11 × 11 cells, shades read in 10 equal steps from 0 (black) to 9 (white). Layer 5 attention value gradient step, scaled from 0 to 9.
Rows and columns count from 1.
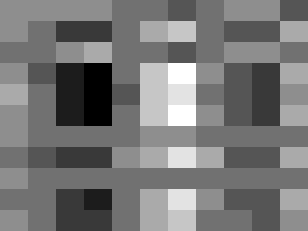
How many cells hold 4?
43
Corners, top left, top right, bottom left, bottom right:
5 3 5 5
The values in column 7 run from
3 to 9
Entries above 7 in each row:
0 0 0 1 1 1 0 1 0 1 0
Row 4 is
5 3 1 0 4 7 9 5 3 2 6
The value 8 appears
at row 5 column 7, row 8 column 7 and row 10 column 7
